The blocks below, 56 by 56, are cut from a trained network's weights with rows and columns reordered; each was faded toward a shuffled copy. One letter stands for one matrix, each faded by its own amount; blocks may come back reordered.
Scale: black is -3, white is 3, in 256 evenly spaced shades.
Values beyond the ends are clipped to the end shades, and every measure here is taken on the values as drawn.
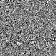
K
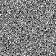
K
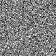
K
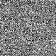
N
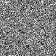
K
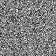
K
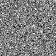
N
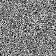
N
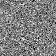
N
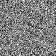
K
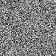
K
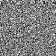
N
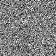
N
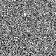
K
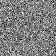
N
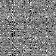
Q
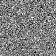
N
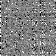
Q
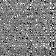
Q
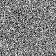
N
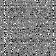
Q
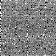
Q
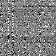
Q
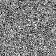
N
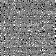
Q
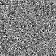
K
